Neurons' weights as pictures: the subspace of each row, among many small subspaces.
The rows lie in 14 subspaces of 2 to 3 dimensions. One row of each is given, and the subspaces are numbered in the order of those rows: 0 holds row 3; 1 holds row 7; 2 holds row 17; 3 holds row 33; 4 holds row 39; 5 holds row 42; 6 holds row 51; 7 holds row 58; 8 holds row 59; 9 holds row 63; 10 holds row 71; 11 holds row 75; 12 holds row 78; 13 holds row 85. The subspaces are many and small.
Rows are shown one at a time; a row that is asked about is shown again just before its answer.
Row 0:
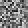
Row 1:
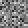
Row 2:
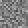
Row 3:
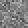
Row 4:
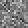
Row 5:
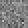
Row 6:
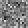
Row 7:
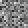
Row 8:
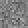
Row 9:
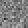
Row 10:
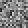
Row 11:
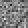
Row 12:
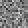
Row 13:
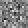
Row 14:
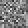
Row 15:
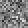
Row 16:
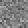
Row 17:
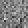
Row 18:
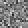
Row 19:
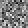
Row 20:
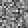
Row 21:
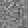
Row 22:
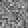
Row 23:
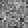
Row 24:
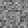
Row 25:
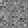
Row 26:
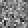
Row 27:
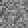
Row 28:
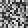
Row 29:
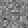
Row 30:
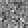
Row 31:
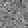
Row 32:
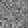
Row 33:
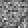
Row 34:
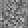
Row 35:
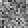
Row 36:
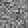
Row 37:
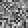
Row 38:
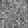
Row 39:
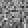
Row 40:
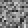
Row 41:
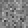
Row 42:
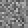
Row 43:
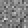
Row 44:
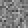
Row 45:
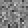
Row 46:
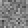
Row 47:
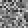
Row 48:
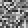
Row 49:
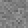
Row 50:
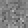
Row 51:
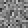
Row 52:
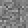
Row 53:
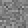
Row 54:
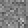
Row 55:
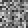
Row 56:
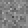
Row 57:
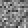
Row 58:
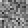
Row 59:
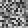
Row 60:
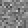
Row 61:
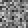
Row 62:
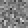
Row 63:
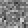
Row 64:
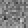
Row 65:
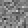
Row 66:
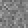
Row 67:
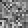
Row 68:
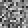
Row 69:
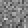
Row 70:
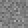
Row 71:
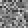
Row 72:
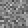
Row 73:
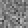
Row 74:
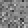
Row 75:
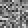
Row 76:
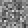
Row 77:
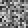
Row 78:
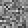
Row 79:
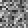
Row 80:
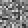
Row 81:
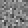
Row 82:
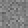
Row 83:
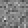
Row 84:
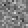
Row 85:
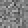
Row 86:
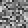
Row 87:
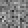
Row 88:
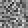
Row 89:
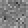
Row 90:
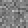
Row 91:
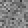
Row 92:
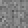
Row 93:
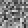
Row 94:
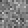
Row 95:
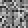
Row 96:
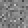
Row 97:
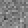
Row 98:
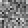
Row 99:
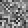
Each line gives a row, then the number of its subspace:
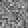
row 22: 4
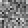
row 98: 7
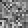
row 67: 2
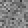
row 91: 0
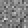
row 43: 2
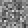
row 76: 12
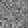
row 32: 2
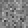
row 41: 12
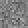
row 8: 8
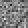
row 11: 3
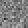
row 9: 2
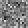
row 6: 3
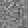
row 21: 13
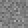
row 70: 5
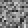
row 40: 9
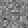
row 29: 11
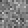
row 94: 7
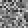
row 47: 10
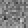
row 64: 4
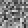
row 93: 4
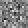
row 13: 11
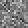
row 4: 0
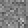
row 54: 5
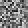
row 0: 13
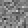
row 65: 9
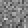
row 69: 2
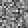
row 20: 8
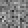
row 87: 10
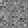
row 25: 1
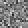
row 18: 6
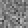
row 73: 2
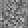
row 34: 12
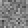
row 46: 7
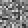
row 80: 11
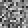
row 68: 5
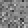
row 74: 5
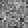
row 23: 9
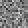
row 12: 8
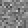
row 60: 3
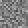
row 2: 12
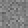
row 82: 5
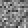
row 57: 3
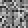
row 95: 10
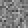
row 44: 8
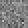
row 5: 13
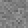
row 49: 9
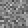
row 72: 11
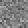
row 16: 6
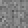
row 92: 10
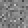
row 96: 5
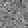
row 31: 0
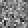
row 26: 6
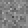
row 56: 11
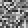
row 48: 9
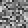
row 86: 6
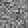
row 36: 9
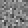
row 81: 6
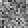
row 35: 7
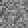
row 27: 1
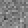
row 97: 4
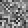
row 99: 4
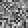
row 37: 4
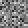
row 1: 1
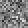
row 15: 10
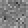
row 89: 3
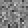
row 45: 13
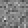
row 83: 3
